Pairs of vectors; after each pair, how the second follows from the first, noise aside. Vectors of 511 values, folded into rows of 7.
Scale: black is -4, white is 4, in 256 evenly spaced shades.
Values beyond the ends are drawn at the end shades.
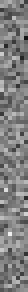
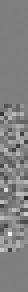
partly zeroed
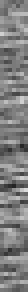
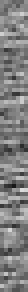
copied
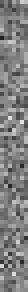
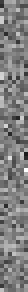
shuffled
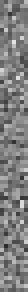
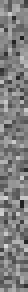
negated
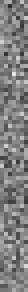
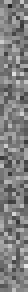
copied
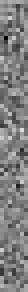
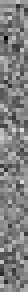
copied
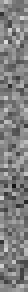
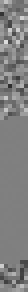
partly zeroed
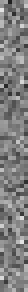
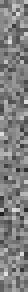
shuffled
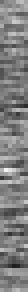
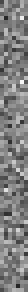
shuffled
